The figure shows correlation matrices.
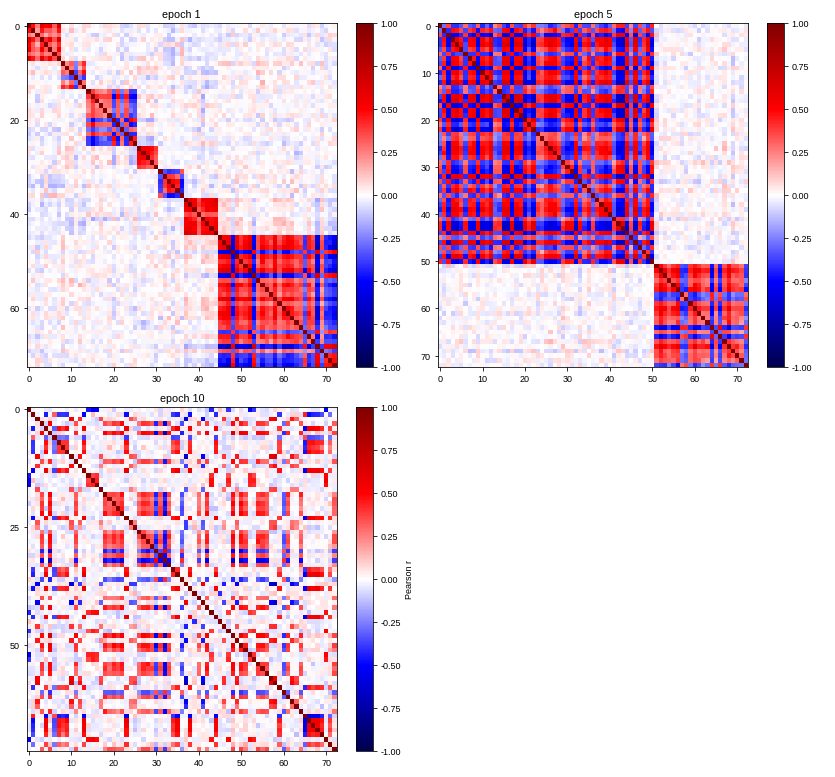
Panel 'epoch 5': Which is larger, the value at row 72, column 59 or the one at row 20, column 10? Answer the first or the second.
the first
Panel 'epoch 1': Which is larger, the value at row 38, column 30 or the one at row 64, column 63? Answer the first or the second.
the second
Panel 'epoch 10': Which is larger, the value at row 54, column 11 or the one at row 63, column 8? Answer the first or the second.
the first
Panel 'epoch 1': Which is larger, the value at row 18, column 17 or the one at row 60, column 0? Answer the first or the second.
the first
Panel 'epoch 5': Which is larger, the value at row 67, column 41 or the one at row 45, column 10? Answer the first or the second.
the first
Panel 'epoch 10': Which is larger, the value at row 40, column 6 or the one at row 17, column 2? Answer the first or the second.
the second
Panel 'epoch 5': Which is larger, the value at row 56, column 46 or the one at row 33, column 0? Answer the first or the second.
the second
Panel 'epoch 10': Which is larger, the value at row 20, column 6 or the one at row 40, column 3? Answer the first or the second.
the second
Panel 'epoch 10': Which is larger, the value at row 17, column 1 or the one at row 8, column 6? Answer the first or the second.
the first
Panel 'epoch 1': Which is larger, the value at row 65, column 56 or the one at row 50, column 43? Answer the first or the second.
the second
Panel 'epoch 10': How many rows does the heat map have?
73
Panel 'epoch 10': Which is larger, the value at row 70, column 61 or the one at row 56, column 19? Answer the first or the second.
the second
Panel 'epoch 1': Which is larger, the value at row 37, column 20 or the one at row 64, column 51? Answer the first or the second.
the second
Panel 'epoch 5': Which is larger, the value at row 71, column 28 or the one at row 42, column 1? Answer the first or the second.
the first
